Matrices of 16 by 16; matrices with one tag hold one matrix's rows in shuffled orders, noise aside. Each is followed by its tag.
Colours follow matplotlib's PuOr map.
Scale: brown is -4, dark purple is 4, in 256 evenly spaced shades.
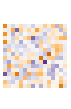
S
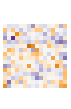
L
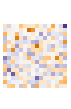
L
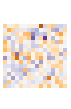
S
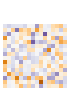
S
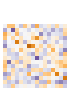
L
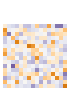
L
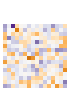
L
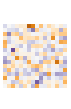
L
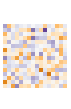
S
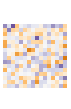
L
